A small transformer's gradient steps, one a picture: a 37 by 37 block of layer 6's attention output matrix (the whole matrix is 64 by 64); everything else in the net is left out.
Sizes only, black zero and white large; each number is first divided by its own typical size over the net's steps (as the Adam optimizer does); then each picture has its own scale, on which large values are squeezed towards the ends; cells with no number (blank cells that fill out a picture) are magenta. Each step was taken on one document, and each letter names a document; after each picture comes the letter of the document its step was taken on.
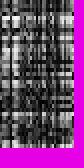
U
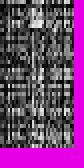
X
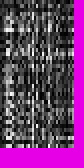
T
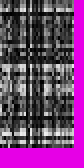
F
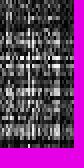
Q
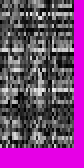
U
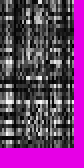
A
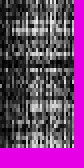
X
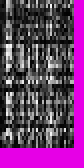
T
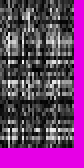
Q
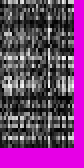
Q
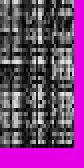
U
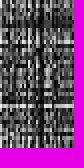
F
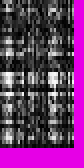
T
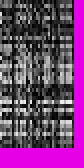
F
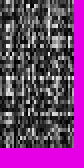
T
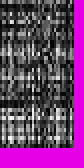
Q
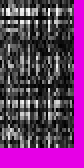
Q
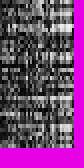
X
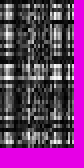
A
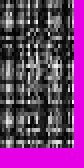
T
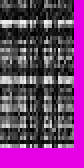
F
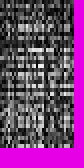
X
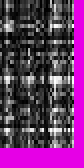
A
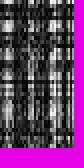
A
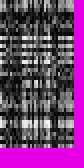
F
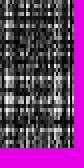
A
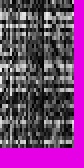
F
